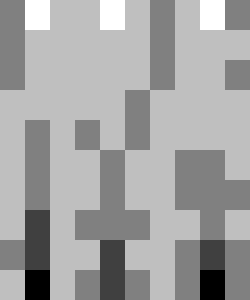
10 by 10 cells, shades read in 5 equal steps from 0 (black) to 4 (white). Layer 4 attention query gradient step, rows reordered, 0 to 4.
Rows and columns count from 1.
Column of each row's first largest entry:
2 2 2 1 1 1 1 1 3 1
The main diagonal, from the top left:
2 3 3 3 3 3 3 3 1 2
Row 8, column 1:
3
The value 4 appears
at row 1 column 2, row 1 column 5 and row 1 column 9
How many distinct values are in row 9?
3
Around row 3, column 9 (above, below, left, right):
3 3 3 2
